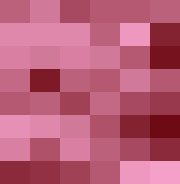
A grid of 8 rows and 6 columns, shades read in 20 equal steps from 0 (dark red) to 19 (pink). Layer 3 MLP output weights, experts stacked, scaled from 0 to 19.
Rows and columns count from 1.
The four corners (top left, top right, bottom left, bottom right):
11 11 4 19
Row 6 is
17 16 14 9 3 0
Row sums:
64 80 69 59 54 59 62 63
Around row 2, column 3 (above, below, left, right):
8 15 16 11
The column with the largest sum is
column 1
